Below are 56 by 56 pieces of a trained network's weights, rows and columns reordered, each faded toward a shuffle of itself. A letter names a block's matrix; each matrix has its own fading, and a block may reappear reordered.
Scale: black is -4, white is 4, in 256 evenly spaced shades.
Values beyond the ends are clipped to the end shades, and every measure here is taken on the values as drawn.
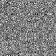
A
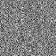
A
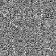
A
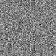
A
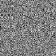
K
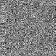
A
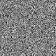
K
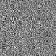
A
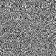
A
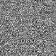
A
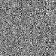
K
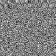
A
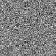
A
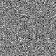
K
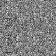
A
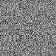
K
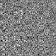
K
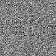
K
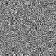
A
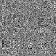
K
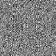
A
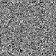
K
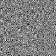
K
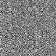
A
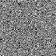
K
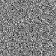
A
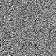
A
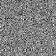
K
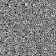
K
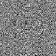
K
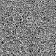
K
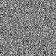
A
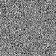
K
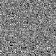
K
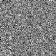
A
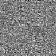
A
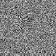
K
